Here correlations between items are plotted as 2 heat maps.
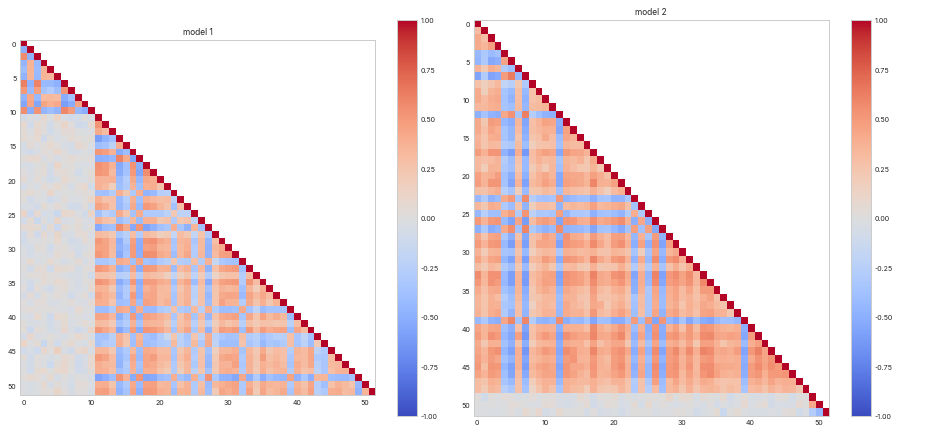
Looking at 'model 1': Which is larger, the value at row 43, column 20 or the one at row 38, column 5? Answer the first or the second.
the second
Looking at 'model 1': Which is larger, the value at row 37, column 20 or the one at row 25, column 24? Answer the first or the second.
the first
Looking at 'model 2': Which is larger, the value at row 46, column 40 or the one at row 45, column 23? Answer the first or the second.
the first
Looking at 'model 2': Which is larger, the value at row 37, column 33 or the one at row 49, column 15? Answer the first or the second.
the first
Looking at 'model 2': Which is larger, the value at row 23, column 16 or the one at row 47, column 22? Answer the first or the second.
the second
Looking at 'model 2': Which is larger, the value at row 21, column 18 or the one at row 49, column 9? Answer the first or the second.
the first
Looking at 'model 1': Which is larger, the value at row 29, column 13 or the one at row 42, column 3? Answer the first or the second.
the first
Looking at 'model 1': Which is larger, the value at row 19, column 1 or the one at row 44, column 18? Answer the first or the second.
the first
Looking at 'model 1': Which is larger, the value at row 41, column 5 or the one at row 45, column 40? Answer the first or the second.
the second
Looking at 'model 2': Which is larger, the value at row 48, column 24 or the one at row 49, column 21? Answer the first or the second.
the first
